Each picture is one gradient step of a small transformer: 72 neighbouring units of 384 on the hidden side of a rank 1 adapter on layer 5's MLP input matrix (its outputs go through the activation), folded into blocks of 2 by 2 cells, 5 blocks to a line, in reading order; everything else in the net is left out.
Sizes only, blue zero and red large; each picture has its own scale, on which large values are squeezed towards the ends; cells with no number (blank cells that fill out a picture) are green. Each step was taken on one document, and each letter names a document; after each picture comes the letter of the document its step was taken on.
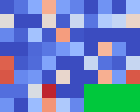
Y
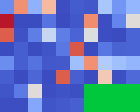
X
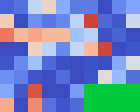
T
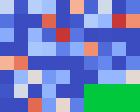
Y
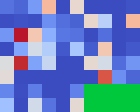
T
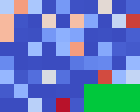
X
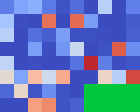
X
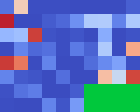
T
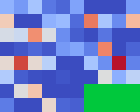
T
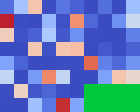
X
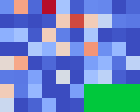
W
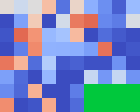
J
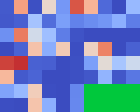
J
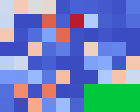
Y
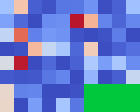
W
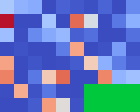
X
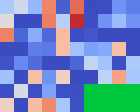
Y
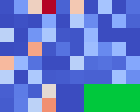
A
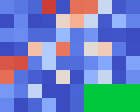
W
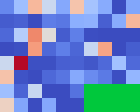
J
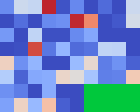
A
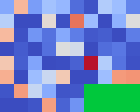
X
